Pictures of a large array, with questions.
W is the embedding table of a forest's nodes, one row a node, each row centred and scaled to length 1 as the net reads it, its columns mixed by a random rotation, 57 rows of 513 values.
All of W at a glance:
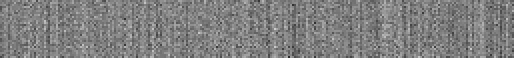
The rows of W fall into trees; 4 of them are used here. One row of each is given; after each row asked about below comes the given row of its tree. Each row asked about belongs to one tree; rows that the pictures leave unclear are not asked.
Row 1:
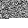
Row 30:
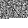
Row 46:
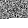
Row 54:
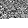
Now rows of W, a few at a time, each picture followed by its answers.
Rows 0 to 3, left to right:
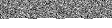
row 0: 54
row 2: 54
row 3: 46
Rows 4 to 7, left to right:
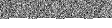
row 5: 30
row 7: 54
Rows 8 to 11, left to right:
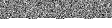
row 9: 30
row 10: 46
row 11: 30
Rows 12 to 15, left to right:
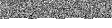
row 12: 30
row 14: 1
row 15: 30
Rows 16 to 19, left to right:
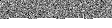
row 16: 46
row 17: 54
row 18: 30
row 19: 54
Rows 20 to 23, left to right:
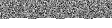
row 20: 30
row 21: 46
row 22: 46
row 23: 46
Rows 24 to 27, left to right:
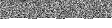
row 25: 30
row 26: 46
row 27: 30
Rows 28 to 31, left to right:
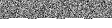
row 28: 46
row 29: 46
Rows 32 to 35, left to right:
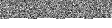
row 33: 1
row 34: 30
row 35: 30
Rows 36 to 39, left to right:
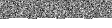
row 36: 46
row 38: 30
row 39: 46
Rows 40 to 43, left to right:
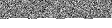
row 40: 46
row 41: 54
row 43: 30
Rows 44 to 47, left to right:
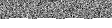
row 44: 30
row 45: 30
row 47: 46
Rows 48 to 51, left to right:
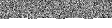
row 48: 30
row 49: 54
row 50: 46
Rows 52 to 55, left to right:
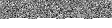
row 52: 46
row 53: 30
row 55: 46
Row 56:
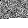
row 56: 46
